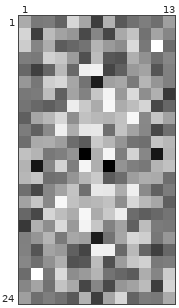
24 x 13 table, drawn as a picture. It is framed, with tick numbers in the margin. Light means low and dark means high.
No seam splits the table. No row or column stands out. A half turn leaves it unchanged. There is no overall slope. The values follow a bell shape. On average the colour sits 40% of the way up the scale. The grain is fine, like static.
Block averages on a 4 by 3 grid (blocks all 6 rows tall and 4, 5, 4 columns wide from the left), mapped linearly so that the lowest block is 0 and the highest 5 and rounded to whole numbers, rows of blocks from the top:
3 5 3 | 4 0 3 | 3 0 4 | 3 5 3
